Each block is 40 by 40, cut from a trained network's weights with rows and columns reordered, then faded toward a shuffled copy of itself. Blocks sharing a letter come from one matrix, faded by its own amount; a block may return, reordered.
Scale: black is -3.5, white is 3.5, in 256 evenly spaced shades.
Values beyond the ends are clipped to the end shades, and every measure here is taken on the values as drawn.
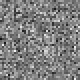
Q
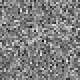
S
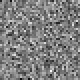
Q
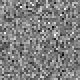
S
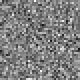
S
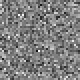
S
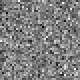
S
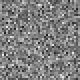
Q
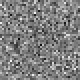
S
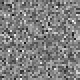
Q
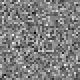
S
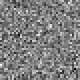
Q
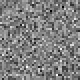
Q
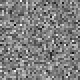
S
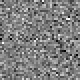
S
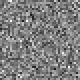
Q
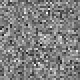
Q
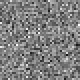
S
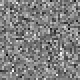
S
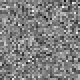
S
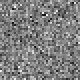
S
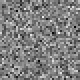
Q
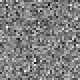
S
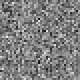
Q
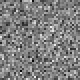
Q
